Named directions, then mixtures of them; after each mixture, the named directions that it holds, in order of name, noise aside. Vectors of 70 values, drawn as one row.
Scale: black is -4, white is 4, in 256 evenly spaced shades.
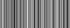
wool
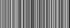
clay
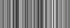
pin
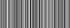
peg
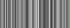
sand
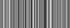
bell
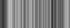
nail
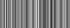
sand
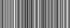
bell, wool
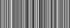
clay, peg, sand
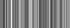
nail, pin, sand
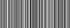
peg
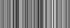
pin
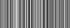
clay, peg, pin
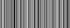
wool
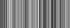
bell, nail, sand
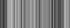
nail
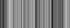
nail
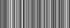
clay, nail, wool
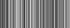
nail, peg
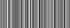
peg, sand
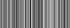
peg, pin, wool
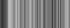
nail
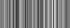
pin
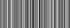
clay, peg, sand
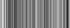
nail, sand, wool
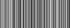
bell, clay, wool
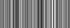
pin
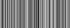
sand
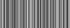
peg, sand, wool
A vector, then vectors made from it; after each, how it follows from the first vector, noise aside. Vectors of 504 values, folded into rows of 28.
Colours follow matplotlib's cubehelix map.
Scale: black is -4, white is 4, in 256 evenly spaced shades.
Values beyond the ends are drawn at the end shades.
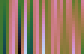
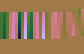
partly zeroed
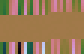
partly zeroed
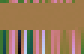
partly zeroed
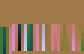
partly zeroed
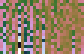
sign-scrambled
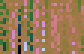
partly zeroed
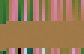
partly zeroed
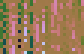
partly zeroed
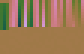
partly zeroed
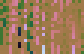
partly zeroed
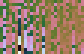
sign-scrambled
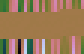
partly zeroed
